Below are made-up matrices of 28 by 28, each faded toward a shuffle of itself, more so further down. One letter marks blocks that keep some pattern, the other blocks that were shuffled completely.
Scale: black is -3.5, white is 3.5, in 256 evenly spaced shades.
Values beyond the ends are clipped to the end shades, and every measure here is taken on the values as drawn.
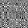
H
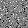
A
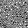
A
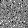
A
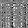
H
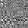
H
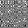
H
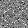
A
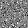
A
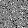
A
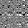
H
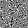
A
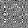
H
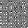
H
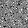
A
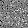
A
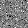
A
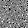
A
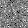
A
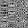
H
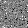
A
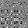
H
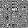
H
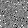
A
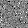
A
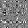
H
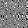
H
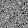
A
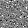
A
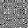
H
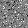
A
